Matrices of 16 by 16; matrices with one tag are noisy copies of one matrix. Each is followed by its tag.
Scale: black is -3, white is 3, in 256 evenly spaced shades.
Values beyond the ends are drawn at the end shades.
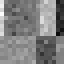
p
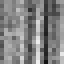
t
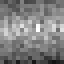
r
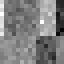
p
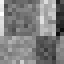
p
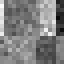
p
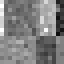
p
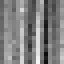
t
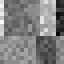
p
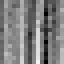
t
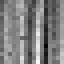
t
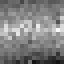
r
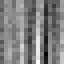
t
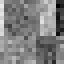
p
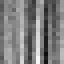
t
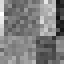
p
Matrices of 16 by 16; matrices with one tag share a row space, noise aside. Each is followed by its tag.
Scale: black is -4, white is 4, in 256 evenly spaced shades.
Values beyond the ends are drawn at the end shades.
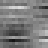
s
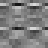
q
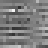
s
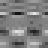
q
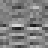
q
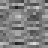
q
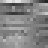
s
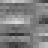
s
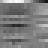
s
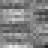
s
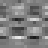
q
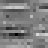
s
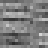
s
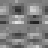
q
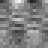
q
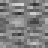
q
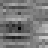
s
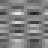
q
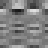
q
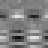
q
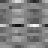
q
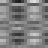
q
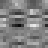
q
